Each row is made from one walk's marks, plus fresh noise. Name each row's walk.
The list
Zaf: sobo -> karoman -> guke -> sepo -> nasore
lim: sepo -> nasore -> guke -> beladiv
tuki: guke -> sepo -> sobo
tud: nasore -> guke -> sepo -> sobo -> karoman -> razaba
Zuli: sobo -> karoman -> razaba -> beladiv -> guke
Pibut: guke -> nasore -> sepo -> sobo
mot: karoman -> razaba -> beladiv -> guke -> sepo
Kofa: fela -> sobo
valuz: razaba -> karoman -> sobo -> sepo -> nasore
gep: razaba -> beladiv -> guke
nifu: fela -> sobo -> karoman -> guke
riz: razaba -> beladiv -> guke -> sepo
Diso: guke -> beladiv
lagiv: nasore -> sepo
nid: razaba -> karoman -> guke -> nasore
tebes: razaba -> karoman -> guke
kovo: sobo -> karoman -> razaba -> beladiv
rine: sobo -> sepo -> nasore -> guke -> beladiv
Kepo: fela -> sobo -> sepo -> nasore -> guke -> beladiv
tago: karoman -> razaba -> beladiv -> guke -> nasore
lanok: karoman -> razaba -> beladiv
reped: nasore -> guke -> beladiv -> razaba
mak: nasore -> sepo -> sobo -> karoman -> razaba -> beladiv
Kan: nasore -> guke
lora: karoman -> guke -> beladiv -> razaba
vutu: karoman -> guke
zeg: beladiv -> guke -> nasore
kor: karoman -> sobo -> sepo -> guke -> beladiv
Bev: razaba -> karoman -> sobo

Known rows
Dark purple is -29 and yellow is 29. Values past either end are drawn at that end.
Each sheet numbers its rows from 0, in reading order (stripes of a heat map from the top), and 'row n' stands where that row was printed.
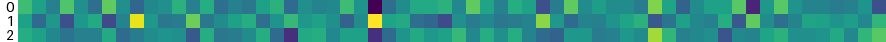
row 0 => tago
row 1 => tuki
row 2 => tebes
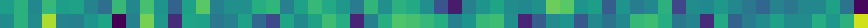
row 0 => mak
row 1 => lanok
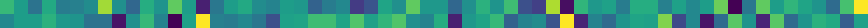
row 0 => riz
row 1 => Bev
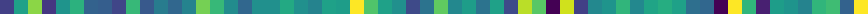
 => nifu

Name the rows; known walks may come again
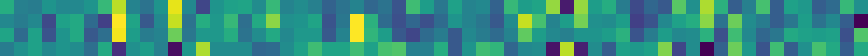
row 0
lim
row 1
Pibut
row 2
tuki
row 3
Bev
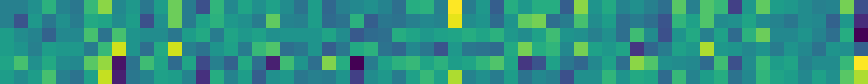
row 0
zeg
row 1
Kan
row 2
nid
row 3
rine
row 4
lora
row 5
Diso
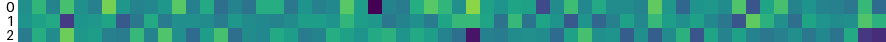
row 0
tago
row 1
vutu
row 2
mak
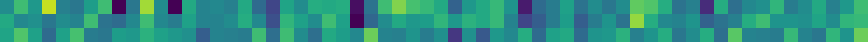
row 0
lanok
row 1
tebes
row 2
kor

